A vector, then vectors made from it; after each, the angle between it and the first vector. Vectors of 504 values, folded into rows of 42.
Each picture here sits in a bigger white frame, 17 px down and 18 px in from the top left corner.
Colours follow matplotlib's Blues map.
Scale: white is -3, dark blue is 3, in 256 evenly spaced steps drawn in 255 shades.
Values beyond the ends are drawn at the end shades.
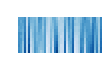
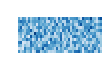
orthogonal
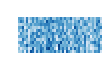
partly opposed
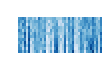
nearly parallel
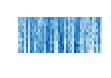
nearly opposite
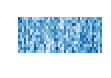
partly aligned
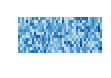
orthogonal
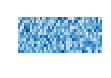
orthogonal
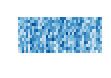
partly opposed
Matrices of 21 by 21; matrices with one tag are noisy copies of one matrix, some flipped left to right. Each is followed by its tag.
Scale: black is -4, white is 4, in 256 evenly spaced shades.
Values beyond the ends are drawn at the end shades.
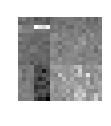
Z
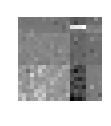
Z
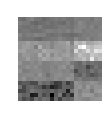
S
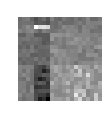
Z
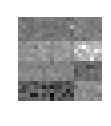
S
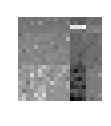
Z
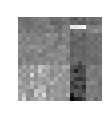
Z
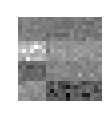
S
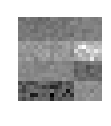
S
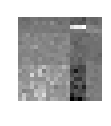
Z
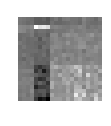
Z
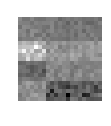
S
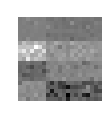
S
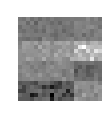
S
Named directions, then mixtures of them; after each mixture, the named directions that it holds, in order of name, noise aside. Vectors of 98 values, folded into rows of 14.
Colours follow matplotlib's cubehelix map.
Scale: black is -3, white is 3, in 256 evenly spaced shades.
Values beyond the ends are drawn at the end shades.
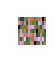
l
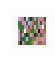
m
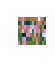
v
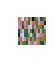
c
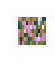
l, m, v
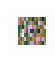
c, l, m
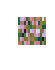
l, m, v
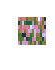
v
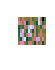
c, l, v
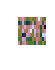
v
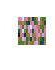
c, v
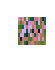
c, l, m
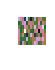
m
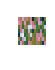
c, l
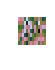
c, l, m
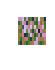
c, m, v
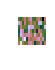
c, l, m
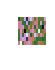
m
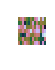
l, v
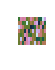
l, m, v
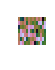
l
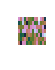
m, v
